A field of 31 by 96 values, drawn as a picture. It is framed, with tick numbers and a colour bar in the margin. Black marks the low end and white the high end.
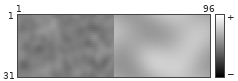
The table splits into one row of 2 panels. Panel 1,1: middling, blotchy, faint in contrast. Panel 1,2: high, smooth.
